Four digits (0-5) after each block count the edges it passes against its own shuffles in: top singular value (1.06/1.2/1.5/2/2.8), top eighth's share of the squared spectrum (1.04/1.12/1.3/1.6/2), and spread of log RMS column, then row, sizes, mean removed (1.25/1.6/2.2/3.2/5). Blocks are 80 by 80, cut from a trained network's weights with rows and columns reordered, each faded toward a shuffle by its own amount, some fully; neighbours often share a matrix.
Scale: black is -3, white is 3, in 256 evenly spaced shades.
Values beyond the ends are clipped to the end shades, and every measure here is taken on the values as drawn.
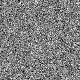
0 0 0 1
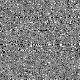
3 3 0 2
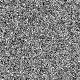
0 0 0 0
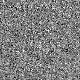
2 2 0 1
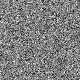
0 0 0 0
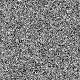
0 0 0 0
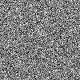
0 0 0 0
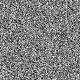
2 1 0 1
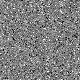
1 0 0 0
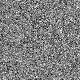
1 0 0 0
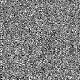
3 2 1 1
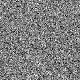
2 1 0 0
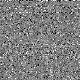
3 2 0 2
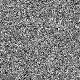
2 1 0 0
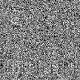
3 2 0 1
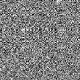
4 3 1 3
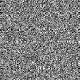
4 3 1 2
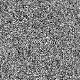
2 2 1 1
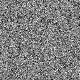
0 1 0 0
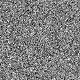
1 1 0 0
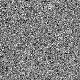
2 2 1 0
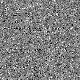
2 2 0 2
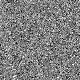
1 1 0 0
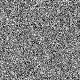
2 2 0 1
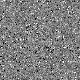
2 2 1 1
